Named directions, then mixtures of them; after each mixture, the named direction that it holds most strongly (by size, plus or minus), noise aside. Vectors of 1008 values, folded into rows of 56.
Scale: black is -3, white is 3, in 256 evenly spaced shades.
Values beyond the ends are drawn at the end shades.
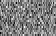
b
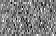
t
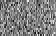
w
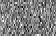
t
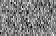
t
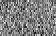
b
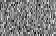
w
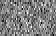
t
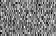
b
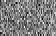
w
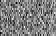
b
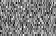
b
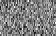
b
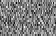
b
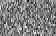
w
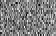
w
